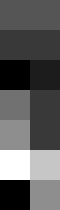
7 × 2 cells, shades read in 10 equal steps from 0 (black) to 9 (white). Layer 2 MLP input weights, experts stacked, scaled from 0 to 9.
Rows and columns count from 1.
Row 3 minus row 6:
-9 -6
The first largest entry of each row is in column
1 1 2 1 1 1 2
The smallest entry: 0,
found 2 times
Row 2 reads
2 2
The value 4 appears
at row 4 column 1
